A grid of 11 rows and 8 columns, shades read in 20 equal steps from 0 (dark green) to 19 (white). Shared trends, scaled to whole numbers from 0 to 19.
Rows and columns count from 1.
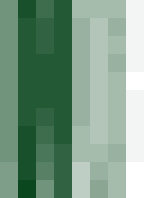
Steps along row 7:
down up down up up down up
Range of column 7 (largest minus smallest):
1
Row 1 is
8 1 4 2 12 12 12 18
